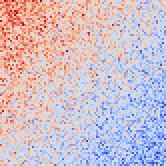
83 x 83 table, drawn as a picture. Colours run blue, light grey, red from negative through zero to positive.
Slope: up to the top left. Ninth with the highest average: top left. Stripes: none. Ninth with the lowest average: bottom right.
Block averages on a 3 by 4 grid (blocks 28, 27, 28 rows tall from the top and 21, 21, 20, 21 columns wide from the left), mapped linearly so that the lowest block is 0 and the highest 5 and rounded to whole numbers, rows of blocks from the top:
5 4 3 2 / 4 3 2 1 / 3 2 1 0
